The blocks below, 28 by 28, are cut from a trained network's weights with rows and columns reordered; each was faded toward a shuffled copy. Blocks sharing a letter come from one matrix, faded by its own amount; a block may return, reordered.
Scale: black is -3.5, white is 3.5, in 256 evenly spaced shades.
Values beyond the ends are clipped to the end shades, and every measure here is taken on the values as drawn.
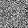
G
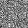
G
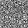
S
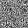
S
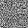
G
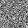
G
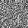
G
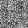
S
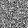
G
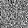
S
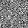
G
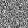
G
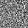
S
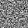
S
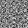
G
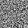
S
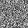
S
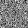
S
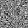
G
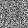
S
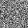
S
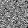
S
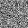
S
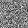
G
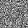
S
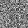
G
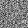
G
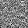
S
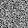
G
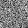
S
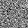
S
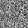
G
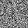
S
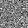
S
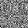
G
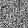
S
